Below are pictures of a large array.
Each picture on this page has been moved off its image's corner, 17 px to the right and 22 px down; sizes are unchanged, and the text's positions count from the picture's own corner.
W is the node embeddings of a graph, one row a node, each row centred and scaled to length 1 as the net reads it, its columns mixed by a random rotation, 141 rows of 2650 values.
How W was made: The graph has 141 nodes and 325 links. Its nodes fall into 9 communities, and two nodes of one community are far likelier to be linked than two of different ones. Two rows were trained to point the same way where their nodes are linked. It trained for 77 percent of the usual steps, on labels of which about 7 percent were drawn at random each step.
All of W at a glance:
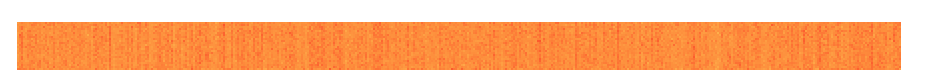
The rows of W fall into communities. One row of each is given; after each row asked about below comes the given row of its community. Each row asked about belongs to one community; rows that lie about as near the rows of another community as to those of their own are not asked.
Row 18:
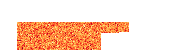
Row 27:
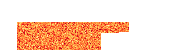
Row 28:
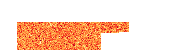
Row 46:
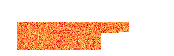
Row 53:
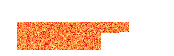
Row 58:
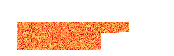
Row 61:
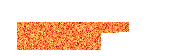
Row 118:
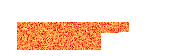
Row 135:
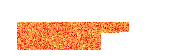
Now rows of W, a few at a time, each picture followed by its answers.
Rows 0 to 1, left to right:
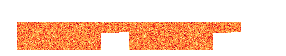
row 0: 61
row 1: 18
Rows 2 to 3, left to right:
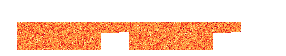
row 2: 135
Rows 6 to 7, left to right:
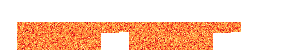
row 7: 118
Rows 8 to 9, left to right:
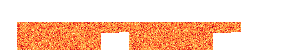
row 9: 58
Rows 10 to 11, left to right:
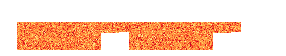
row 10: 135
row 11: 27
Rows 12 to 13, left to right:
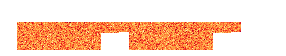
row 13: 27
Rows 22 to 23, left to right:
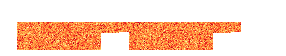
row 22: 27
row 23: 46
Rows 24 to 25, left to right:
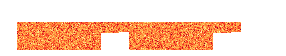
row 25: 135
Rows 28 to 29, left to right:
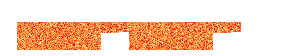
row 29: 53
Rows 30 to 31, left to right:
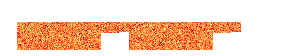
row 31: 27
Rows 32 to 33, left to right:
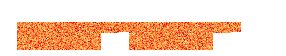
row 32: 118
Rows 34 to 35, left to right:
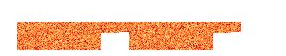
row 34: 27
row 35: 61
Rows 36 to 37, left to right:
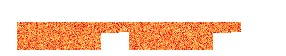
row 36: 46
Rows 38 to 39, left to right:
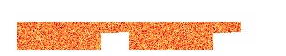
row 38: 118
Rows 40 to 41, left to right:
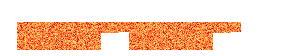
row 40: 46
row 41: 27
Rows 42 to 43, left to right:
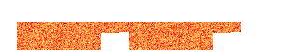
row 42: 61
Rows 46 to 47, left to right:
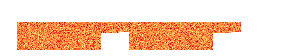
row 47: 27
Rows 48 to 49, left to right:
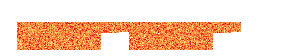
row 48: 18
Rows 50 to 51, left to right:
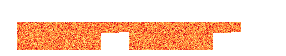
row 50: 61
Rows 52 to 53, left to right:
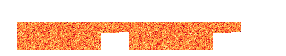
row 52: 53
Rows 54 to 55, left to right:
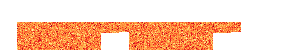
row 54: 18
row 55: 58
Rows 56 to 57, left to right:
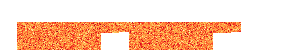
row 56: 18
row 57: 46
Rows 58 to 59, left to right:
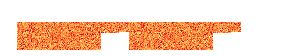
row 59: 58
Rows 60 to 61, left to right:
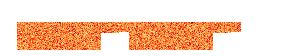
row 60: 18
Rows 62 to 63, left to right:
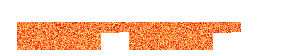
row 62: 118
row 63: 18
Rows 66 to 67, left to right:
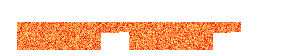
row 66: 28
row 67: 61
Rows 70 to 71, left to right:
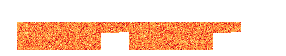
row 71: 46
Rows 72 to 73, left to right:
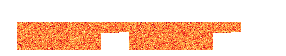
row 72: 28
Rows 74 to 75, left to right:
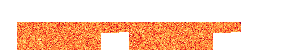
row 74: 28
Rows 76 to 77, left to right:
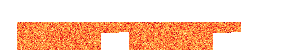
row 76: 28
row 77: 61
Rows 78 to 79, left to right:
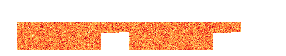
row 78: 135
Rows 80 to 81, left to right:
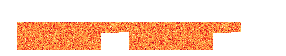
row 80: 118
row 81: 53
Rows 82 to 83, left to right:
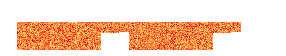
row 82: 53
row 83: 46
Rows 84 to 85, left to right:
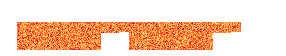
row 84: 58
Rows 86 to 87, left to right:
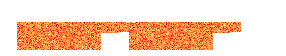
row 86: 118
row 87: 118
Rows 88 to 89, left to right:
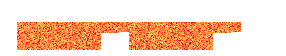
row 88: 46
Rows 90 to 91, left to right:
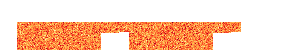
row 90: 27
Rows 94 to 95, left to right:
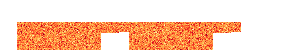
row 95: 53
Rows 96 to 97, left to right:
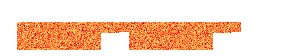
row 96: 135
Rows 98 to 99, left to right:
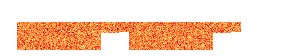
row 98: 135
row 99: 28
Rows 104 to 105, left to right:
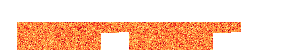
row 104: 118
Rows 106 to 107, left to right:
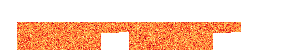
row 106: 27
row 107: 118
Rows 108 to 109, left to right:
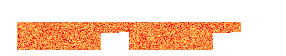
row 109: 118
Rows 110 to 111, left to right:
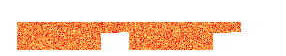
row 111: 58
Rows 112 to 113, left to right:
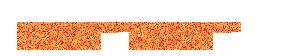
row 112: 118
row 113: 27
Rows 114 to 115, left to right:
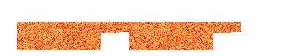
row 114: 27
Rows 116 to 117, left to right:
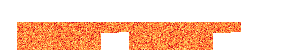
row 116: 118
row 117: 46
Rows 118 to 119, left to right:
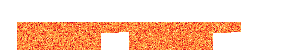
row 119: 53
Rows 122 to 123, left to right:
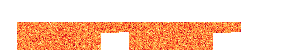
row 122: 53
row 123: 28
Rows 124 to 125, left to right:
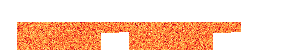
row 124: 27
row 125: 28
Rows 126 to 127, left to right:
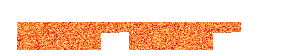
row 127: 28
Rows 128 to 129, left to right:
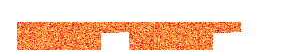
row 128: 28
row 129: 18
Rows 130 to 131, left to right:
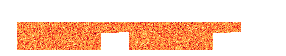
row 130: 46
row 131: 61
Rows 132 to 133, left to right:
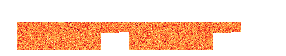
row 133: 28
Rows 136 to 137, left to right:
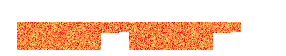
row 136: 61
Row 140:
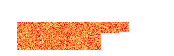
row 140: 28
